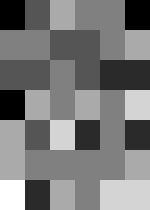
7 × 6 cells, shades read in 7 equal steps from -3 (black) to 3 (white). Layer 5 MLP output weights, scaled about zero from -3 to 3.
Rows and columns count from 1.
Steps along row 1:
up up down same down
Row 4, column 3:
0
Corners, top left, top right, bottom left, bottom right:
-3 -3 3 2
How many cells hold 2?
4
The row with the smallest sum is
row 3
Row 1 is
-3 -1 1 0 0 -3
